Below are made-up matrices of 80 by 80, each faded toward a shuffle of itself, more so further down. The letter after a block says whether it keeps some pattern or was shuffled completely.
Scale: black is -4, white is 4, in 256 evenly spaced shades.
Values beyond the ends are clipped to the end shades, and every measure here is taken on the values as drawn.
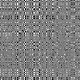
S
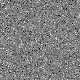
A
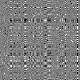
S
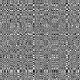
S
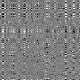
S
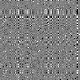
S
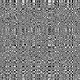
S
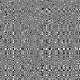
S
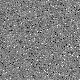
A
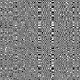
S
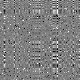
S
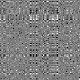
S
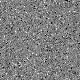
A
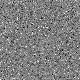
A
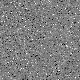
A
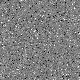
A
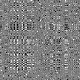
S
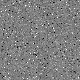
A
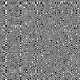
S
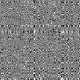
S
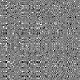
S
